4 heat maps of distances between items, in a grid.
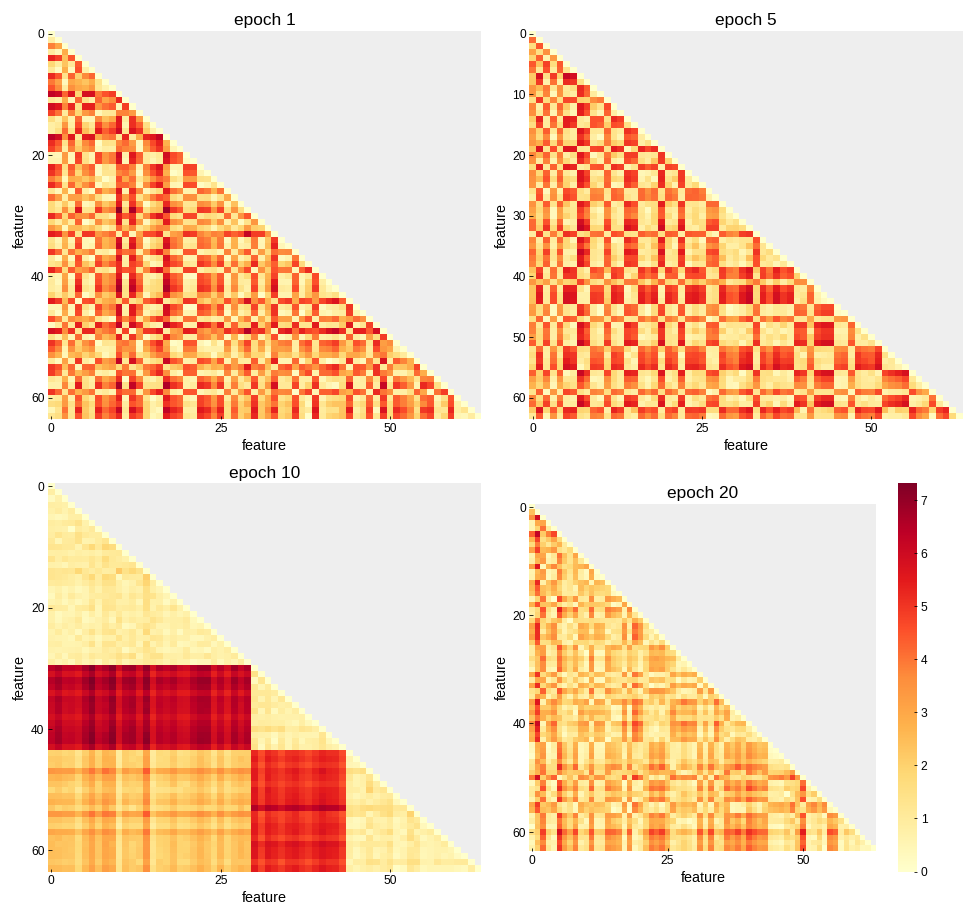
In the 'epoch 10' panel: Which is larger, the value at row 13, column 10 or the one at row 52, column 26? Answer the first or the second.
the second
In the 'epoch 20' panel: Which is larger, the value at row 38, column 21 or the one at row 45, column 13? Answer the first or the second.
the first
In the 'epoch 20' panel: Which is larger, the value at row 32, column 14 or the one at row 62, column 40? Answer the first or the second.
the second
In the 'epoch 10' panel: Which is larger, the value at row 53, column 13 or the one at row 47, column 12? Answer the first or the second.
the second
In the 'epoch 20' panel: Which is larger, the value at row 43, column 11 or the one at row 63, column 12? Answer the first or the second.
the second
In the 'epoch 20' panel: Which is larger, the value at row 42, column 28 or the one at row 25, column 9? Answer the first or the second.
the first
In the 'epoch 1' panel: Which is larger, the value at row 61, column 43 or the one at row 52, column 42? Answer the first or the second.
the second
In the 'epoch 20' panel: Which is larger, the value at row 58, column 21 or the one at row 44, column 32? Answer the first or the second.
the first
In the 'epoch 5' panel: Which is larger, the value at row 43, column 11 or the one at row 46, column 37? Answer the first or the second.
the first
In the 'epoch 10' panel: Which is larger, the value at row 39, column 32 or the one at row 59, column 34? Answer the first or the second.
the second
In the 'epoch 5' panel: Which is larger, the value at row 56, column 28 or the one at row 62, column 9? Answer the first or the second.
the second
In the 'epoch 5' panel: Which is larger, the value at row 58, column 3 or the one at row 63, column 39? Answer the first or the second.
the second
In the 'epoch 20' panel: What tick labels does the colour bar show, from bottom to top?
0, 1, 2, 3, 4, 5, 6, 7
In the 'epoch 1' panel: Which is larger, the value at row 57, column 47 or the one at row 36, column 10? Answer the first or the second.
the second
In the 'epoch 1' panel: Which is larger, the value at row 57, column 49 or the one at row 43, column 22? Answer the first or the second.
the first
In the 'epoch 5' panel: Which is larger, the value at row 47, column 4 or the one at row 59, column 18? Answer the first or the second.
the second
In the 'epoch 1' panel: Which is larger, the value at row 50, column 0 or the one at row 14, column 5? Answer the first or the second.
the first
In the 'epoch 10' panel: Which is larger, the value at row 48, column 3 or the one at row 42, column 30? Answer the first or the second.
the first
